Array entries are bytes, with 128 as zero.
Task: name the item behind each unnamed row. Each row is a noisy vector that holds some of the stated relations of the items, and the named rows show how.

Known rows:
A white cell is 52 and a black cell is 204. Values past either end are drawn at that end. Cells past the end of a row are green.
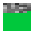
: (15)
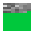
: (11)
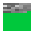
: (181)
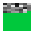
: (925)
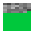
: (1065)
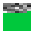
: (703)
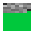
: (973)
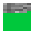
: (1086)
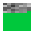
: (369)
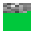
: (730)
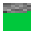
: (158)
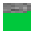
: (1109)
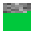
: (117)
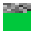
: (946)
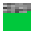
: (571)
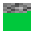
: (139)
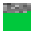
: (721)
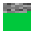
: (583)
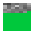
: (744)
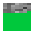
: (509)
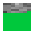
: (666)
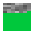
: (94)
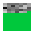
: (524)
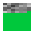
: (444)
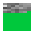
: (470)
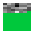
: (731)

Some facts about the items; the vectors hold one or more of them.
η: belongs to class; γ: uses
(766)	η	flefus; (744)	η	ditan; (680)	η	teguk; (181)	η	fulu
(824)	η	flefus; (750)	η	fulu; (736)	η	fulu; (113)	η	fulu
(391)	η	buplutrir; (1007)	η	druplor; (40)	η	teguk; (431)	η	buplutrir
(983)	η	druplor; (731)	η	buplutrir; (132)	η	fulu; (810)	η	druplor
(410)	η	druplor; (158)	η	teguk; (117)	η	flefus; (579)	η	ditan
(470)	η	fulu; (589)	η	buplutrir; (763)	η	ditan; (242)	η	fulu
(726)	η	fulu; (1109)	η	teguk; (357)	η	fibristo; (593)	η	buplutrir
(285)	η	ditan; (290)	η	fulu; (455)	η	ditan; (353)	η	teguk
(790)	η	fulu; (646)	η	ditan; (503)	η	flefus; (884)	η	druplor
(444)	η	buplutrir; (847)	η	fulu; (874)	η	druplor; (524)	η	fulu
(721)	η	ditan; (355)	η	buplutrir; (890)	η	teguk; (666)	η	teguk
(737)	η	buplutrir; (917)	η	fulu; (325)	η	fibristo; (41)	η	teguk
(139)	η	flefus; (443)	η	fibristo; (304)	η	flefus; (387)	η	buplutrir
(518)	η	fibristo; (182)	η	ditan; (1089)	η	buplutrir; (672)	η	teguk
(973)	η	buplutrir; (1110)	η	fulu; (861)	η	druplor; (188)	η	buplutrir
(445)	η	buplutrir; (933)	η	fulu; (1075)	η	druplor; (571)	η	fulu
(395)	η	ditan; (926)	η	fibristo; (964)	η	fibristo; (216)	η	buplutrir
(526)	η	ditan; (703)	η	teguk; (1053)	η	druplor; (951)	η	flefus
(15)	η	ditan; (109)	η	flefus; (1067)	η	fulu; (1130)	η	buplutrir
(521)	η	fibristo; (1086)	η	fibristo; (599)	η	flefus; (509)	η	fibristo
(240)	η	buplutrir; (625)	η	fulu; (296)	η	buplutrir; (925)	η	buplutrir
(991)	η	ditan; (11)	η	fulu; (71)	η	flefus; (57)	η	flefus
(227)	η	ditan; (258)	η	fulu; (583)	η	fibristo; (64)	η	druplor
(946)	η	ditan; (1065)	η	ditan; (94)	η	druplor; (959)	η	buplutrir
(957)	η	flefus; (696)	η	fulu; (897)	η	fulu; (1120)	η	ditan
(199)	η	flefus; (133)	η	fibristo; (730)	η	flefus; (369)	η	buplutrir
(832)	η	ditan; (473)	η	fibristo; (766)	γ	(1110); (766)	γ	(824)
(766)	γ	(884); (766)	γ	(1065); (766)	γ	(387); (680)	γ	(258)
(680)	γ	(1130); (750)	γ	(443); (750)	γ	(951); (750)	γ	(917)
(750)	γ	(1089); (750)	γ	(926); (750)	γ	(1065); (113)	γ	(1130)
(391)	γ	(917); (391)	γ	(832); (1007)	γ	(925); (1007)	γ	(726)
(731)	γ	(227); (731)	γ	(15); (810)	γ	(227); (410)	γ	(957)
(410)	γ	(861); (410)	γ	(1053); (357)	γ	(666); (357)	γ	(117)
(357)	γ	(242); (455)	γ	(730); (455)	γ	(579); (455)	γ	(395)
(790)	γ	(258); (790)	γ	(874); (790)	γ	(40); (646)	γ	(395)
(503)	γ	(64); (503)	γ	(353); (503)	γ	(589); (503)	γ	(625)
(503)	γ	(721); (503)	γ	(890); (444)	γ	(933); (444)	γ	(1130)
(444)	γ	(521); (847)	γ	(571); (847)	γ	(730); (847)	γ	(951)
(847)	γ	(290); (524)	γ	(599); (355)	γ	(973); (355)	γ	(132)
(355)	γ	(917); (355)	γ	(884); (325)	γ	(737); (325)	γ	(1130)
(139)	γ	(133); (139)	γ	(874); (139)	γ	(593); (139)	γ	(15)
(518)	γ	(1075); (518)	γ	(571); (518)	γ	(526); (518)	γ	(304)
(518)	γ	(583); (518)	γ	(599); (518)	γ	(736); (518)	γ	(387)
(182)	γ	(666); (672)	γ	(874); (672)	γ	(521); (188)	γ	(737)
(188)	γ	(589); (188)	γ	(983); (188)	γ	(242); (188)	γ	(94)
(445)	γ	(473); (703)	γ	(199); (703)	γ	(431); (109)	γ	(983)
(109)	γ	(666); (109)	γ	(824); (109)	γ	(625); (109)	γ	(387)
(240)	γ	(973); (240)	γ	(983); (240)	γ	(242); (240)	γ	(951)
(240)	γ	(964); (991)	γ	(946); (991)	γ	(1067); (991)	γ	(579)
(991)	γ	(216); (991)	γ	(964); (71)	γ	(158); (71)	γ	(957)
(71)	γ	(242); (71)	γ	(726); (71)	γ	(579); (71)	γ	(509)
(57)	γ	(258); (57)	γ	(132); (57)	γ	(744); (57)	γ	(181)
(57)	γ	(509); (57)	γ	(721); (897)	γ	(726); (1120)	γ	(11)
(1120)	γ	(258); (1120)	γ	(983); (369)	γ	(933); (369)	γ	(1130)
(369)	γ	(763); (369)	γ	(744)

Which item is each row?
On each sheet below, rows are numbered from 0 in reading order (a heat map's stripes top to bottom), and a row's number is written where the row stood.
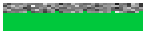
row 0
(957)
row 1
(1067)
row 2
(589)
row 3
(188)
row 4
(431)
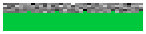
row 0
(933)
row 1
(593)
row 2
(216)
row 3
(737)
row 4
(391)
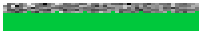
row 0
(646)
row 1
(897)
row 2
(518)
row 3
(357)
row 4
(832)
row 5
(824)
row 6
(847)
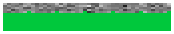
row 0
(71)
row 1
(285)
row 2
(240)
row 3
(625)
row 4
(680)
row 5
(1120)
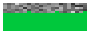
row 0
(964)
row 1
(57)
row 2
(227)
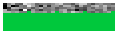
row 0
(445)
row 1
(182)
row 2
(410)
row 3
(951)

